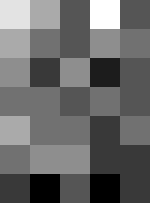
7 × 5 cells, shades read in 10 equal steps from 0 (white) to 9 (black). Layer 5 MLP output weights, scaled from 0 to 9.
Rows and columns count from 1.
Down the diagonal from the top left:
1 5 4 5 5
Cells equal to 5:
9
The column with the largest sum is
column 5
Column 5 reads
6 5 6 6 5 7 7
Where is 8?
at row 3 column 4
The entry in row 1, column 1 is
1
